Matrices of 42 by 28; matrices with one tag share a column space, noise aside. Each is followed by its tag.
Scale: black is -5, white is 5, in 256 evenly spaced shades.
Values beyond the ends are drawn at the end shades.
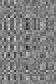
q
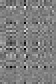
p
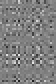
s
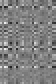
p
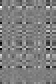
p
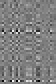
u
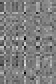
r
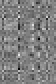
q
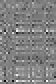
u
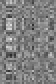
q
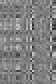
q
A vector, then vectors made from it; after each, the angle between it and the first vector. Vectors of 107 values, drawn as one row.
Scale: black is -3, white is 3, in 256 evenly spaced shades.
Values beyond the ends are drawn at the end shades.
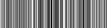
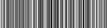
nearly parallel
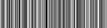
orthogonal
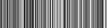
partly opposed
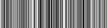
nearly parallel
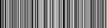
nearly opposite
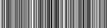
nearly parallel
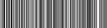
partly aligned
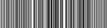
nearly parallel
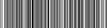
orthogonal
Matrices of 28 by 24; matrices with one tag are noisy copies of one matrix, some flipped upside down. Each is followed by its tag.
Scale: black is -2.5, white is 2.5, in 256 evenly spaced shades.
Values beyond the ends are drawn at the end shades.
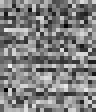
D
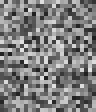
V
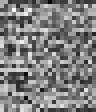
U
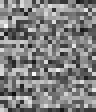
U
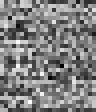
U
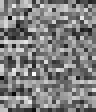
U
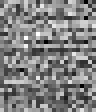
D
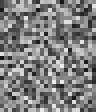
V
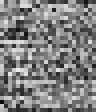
U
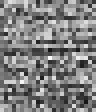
D
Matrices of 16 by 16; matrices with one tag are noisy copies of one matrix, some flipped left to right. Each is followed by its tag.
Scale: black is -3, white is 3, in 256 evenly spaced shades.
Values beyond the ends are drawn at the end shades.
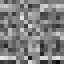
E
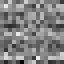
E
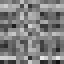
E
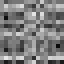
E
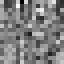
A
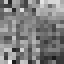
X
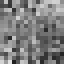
X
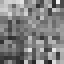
X
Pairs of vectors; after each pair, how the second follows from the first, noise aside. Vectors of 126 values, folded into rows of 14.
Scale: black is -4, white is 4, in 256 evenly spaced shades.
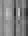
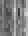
negated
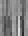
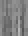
shrunk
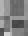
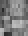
negated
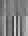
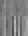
shrunk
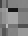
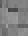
shrunk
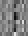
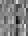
wrapped around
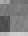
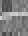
wrapped around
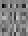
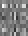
negated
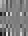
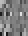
sign-scrambled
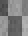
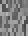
sign-scrambled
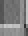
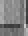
negated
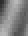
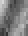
negated
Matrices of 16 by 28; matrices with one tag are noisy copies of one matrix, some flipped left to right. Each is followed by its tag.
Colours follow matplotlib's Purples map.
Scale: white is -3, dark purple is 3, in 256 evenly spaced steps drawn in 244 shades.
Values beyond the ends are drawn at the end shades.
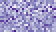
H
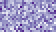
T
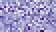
H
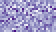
H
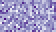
T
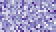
T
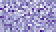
H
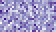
T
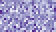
T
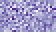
H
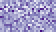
H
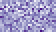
H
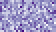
T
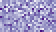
H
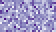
T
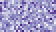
T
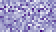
H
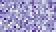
T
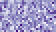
T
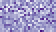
H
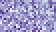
T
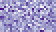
H
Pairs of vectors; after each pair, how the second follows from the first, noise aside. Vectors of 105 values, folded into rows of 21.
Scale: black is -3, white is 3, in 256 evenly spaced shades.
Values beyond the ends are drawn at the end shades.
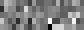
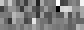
wrapped around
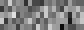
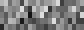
wrapped around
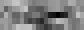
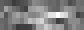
negated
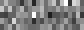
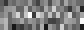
wrapped around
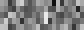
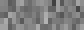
shrunk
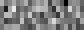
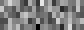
wrapped around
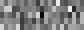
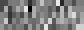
wrapped around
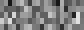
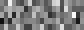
negated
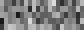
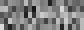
wrapped around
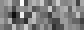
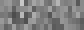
shrunk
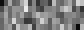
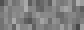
shrunk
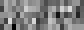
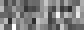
negated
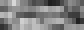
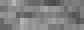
shrunk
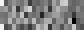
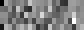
negated
